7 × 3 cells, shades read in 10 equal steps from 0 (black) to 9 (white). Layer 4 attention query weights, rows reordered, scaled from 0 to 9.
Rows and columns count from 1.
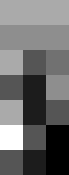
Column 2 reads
6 5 3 1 1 3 1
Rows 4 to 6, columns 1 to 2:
3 1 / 6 1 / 9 3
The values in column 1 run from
3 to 9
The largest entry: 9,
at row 6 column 1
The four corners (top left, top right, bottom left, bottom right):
6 6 3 0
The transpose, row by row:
6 5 6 3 6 9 3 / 6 5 3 1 1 3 1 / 6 5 4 5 3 0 0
